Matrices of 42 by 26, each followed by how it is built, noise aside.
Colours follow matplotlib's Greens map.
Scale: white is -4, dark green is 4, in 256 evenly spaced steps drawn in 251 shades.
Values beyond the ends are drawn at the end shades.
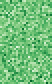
noise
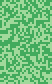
noise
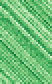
Toeplitz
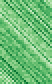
Toeplitz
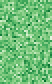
noise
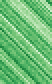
Toeplitz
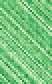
Toeplitz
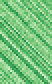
Toeplitz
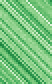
Toeplitz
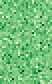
noise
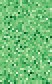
noise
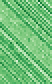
Toeplitz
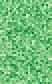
noise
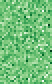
noise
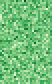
noise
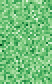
noise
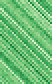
Toeplitz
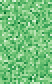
noise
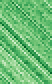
Toeplitz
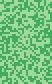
noise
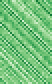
Toeplitz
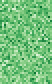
noise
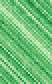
Toeplitz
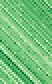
Toeplitz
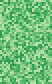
noise
